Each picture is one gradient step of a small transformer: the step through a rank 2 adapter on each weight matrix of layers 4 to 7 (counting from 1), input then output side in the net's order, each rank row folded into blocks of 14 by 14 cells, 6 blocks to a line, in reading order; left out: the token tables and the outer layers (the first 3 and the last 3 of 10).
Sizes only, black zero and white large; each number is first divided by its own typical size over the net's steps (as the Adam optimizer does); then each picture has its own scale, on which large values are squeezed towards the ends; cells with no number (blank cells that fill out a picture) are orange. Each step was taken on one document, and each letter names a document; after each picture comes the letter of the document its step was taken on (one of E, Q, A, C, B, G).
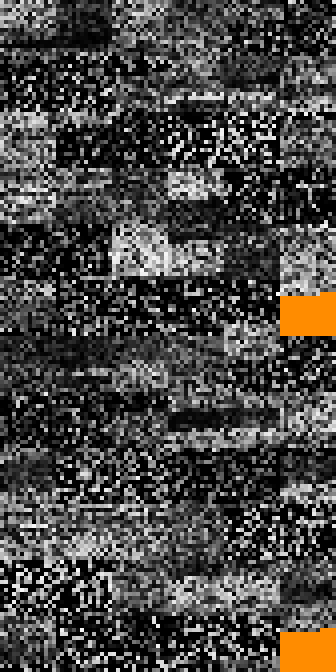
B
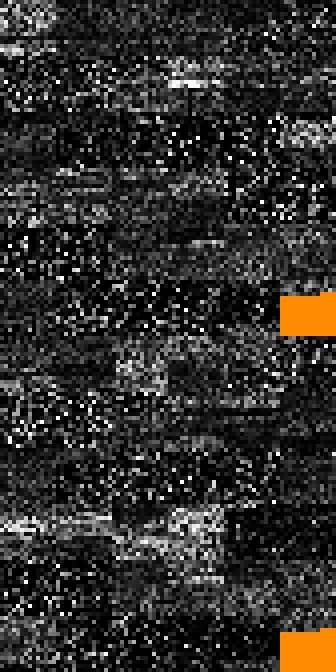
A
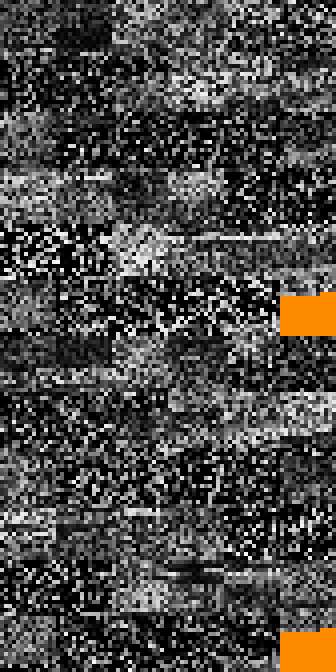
B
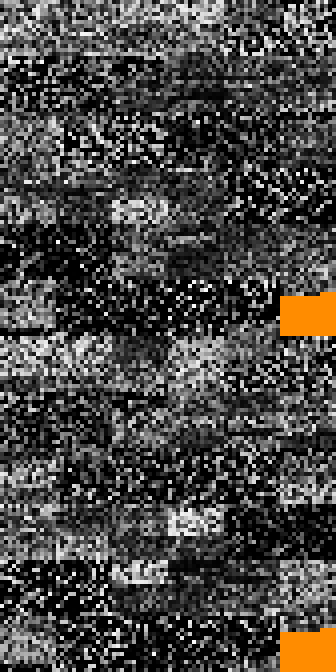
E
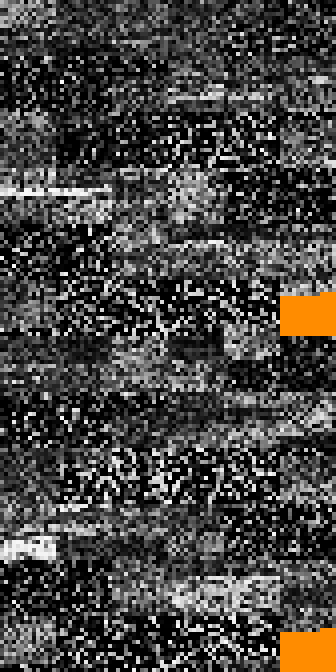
B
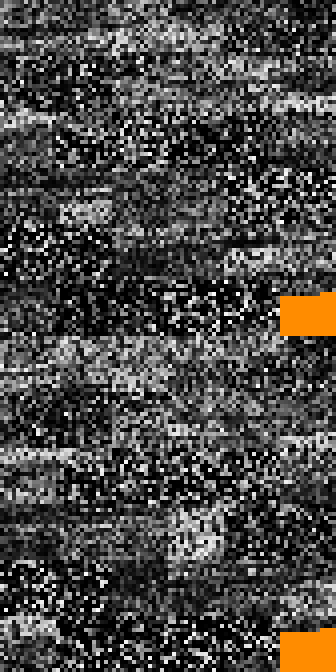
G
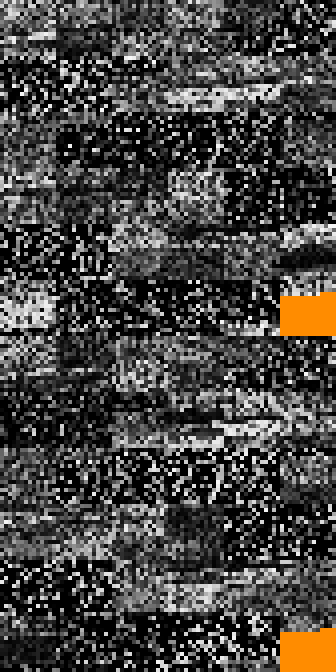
B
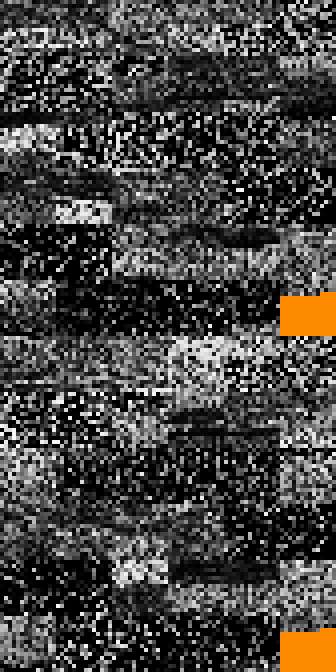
E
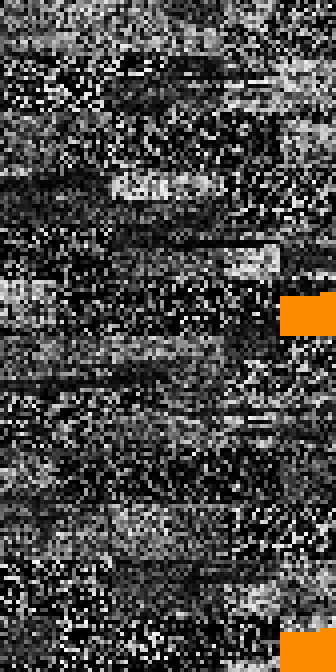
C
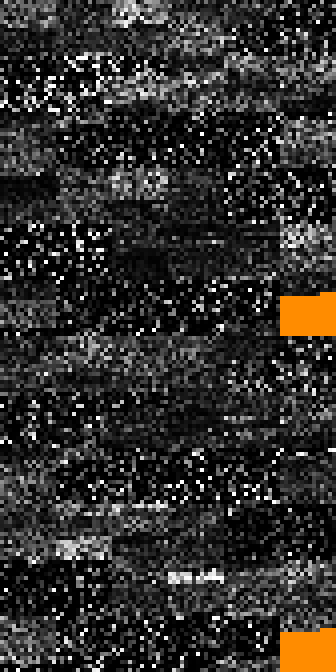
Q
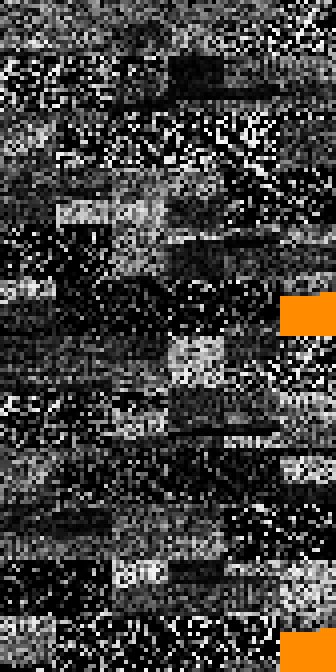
E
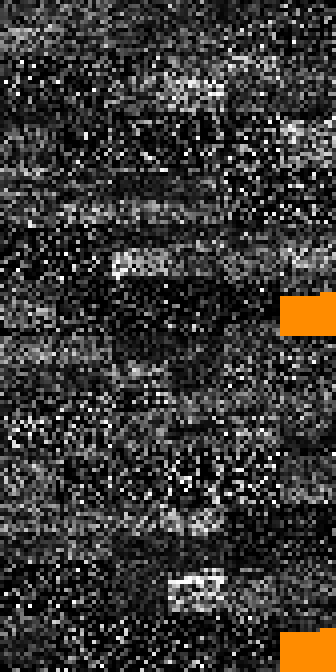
A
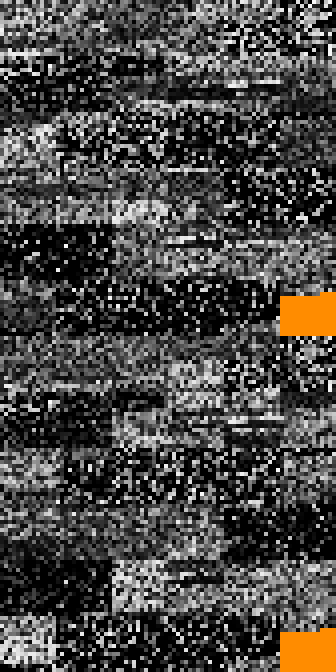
E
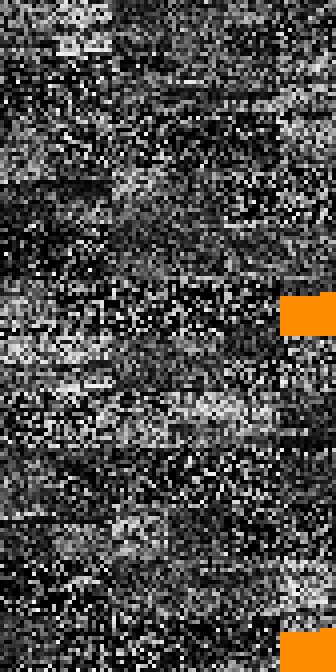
C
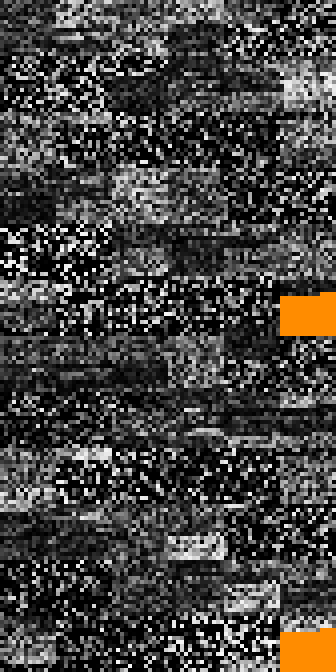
C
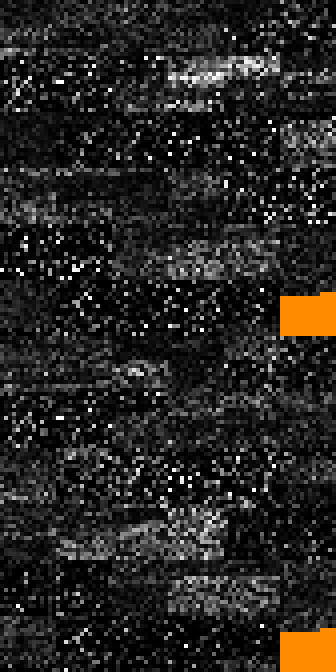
A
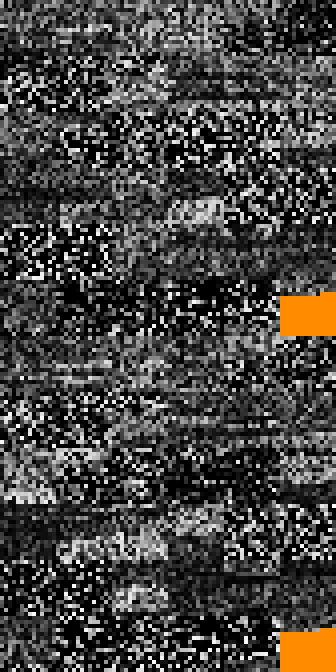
G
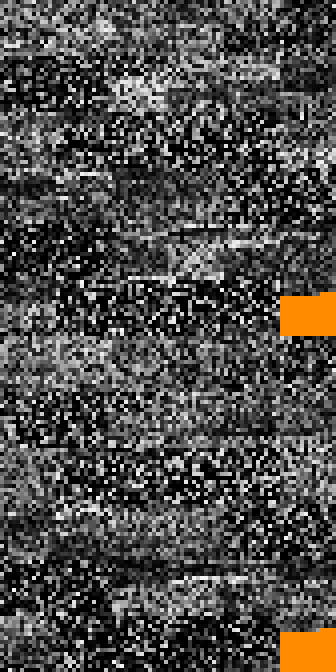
G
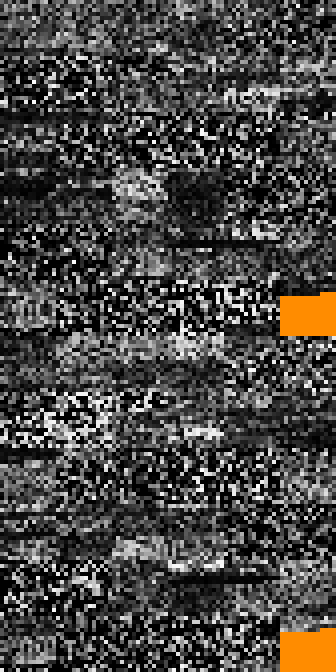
C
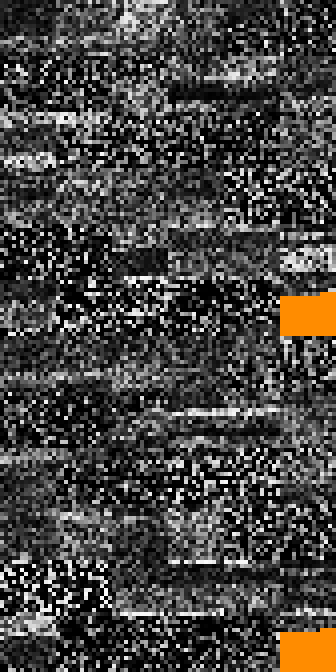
G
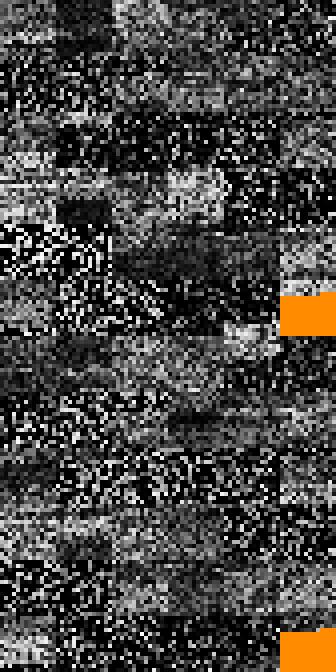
B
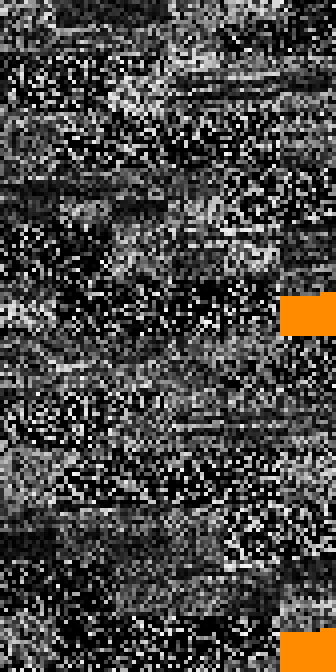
G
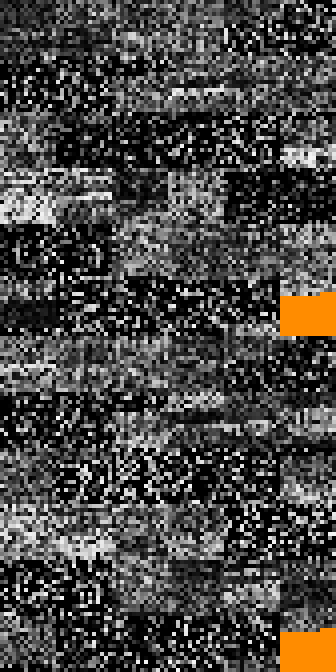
B
